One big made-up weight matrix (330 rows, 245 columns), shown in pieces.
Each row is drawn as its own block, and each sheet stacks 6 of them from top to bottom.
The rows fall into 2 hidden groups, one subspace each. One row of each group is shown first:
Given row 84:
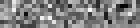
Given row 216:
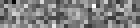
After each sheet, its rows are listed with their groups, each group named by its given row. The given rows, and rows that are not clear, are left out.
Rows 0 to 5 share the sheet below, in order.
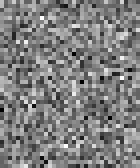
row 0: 84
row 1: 84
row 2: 216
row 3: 216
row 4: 216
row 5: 84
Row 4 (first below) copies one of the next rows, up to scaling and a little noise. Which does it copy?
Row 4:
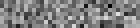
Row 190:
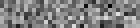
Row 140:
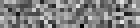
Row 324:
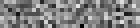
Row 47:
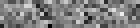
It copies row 190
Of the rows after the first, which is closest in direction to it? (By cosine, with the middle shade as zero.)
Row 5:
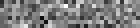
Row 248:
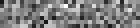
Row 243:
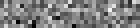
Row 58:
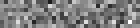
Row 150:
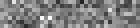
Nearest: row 248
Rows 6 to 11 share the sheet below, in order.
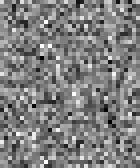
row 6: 84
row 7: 84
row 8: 216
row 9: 216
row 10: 84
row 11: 84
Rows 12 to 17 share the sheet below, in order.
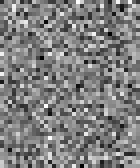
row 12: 84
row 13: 216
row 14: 216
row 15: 84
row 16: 216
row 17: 216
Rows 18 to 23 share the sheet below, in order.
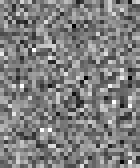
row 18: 84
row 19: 216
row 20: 216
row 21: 216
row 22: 84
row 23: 216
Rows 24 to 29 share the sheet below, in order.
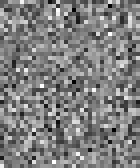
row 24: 216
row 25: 216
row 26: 84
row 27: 216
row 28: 216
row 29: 216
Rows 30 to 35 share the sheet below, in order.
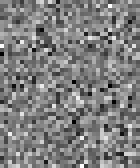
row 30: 216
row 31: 216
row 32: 84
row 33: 216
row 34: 216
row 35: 216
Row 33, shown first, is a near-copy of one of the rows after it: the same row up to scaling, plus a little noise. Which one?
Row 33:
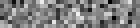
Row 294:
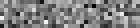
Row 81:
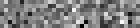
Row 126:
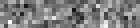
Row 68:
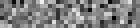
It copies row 68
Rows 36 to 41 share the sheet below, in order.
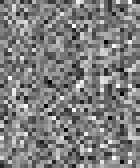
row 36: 84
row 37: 216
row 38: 216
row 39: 84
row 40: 216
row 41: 216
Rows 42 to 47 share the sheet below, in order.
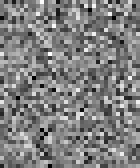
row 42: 216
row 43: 216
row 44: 216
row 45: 216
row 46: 84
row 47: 216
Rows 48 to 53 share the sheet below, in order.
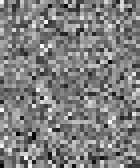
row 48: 84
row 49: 84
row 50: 216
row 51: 216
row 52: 84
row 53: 216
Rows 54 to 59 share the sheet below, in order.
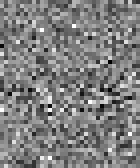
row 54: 84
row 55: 216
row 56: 216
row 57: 216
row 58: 216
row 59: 84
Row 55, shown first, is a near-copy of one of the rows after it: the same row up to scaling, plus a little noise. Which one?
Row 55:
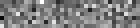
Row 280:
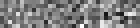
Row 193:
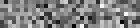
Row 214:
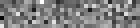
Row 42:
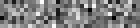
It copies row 214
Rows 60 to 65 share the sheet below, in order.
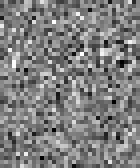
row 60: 216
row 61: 216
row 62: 84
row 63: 216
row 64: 216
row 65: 84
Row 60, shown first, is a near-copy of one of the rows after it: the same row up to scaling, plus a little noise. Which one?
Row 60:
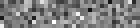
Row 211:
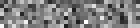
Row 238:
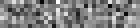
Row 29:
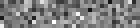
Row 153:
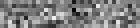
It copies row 29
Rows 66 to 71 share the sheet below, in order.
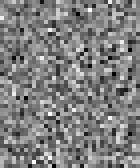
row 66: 216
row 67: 216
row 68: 216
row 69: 84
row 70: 216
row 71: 216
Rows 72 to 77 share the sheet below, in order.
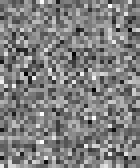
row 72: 216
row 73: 84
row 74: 216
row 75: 216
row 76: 216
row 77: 216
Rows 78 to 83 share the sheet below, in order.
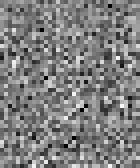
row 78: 216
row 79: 216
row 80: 84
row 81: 216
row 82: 84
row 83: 84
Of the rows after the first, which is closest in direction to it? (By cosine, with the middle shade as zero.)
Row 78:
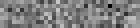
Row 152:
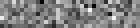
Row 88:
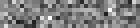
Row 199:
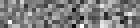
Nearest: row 152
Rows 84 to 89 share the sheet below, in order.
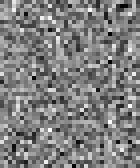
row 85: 216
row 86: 216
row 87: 216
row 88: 84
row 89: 84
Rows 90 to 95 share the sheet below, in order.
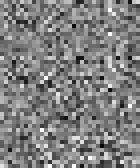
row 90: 84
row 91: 216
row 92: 84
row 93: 216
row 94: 84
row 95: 216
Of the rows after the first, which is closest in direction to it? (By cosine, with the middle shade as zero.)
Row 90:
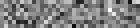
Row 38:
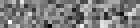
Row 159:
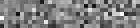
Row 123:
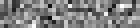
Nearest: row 159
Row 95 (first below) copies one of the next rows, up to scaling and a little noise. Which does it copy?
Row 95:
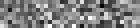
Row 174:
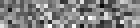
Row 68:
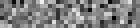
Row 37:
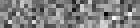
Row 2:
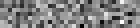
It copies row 174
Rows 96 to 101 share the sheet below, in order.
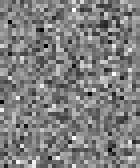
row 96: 216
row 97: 216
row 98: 216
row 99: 216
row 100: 84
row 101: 84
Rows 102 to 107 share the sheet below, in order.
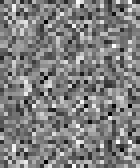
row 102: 84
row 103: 216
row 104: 84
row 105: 216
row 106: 216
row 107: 84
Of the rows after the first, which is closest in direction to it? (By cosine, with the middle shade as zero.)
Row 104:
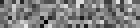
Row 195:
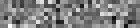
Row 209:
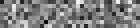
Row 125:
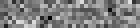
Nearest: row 209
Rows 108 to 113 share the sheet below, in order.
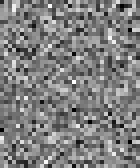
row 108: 84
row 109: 84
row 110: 84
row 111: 84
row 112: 216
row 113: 84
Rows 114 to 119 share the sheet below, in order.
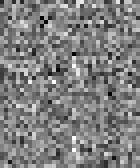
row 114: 84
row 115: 84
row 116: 216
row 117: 84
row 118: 84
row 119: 216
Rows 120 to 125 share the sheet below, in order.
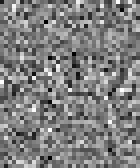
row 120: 84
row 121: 84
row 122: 216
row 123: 84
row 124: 84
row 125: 84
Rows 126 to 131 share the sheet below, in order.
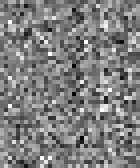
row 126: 216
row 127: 216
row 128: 216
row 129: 216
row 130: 216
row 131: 84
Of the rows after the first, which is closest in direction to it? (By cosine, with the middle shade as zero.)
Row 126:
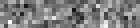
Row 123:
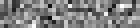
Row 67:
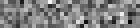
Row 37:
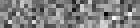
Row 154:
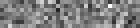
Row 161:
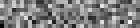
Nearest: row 37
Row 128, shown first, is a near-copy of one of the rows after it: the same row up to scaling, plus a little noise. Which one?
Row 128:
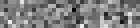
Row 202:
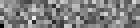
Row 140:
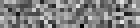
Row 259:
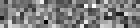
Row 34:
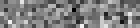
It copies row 34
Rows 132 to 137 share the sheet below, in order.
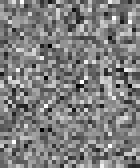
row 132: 216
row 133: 84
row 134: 216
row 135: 84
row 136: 84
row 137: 216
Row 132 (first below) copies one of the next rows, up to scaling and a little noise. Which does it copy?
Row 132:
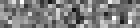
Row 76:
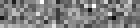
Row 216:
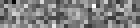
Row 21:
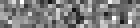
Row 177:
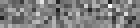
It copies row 21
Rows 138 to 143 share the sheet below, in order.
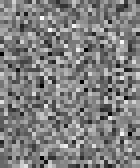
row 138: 84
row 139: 216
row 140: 216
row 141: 216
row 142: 216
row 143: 84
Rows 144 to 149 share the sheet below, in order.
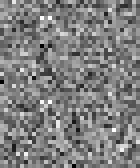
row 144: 84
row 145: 84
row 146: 216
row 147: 84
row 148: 216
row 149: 84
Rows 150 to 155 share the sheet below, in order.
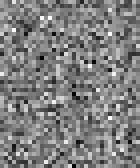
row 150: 84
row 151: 216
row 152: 216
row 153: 216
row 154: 216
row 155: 84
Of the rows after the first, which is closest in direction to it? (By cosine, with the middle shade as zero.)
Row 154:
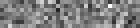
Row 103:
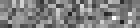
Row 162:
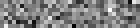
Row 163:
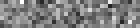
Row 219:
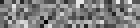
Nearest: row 162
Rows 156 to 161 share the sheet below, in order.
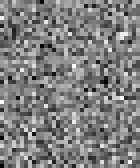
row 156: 216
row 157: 84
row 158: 216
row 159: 216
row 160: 216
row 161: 216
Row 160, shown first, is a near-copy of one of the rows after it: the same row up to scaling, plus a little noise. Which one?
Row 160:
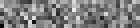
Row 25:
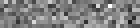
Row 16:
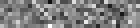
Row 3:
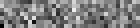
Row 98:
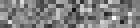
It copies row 3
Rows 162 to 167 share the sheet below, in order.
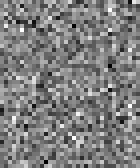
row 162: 84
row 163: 216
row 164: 84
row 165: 216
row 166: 84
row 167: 84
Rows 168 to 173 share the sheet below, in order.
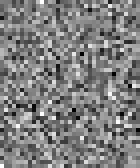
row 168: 216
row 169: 216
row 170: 216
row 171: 84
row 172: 216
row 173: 216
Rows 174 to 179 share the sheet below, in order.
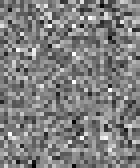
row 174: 216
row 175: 84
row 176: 84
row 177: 216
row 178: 216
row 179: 84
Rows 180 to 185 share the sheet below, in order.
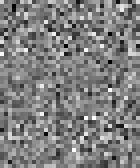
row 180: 84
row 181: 216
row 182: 216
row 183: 216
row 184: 216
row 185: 216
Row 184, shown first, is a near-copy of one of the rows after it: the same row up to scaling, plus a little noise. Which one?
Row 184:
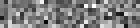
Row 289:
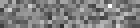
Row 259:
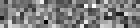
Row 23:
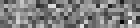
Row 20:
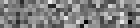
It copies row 259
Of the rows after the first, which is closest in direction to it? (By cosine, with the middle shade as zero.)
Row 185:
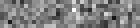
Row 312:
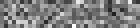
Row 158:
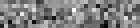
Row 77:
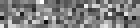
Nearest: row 158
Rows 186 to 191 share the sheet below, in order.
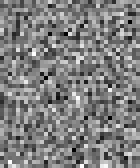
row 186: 216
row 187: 84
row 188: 84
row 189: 216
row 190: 216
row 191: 216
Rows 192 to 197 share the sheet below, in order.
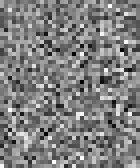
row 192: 216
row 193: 216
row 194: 216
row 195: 216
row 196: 84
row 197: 216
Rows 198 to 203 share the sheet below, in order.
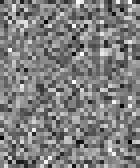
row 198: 84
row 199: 216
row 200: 84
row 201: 216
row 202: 216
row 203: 84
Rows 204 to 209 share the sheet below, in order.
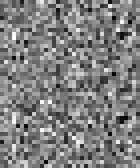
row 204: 216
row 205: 84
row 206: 216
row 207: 84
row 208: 84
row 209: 84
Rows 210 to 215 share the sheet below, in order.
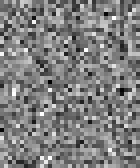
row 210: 216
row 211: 216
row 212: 216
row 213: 84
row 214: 216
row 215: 84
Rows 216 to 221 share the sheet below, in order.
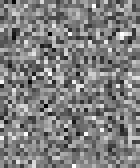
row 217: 84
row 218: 216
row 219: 84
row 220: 216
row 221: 84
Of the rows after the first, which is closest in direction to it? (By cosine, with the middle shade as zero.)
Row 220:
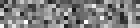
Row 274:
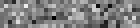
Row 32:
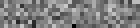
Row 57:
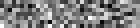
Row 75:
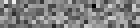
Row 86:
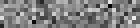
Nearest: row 57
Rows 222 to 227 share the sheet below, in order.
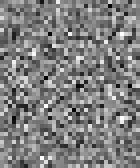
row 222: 216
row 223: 84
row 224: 84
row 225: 84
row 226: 84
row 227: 84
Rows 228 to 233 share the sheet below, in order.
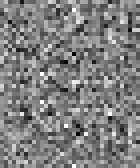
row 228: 216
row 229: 84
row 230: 84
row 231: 84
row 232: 216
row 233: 84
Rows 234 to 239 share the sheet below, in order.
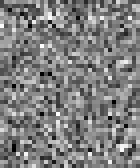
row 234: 216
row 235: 84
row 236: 84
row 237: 216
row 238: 216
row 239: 84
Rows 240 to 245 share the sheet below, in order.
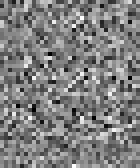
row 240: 216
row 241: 216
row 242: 216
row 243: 84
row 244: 216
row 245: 84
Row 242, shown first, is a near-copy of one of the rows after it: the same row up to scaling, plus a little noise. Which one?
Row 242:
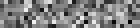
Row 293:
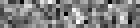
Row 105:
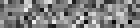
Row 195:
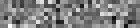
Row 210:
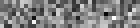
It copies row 105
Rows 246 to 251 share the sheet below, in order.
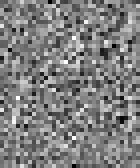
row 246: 216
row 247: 216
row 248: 84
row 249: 216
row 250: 84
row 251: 84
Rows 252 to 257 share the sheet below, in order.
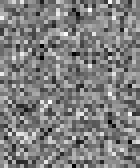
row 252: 216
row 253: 84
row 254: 216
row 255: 84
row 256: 84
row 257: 84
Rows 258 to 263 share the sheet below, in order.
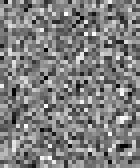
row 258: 216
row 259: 216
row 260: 84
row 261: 84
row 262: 84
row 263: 84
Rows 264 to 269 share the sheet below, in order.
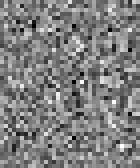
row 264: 84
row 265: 216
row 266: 216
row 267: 216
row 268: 84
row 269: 84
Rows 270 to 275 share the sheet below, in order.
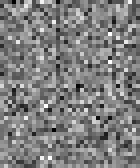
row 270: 216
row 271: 216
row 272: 216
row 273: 84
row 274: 216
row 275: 84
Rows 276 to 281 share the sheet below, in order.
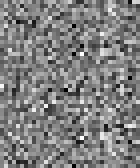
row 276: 84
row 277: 216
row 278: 216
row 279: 84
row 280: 216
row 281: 84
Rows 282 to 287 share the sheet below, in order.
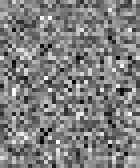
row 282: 84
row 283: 84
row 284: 84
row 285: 84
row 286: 84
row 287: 216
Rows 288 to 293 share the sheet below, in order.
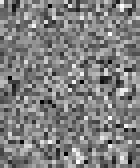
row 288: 84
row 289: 216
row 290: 216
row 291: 84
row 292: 216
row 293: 216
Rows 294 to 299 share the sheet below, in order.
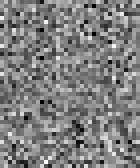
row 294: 216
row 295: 216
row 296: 216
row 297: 84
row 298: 216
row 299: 84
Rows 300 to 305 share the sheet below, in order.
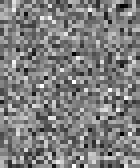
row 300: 84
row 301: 84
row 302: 84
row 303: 216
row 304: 216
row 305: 216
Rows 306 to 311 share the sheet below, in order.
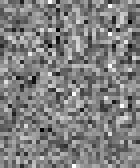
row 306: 216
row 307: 216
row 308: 84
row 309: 216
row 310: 84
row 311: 84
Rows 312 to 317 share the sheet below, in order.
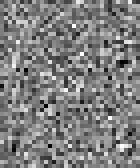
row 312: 84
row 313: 216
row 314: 84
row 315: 84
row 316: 216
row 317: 84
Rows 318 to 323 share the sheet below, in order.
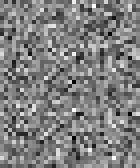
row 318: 216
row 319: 216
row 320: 84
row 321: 84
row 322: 84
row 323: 216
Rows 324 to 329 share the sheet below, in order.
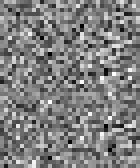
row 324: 216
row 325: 216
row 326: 216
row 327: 84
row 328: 216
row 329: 84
